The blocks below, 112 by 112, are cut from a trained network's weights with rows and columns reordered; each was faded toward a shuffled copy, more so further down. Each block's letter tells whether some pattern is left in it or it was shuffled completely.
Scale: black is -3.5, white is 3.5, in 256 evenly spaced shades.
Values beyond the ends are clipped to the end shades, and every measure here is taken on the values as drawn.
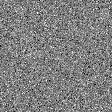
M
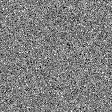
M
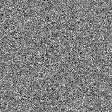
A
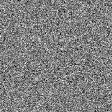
A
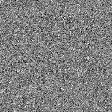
A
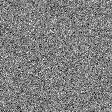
M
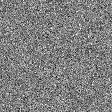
M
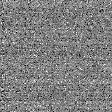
A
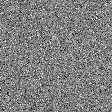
M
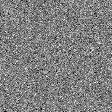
A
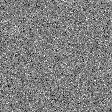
M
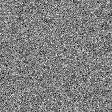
M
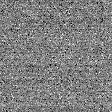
A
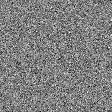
M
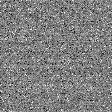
A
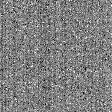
A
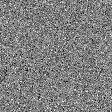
M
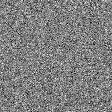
A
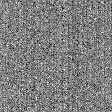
A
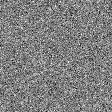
M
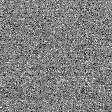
A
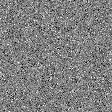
M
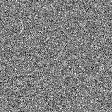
A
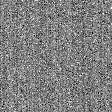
A
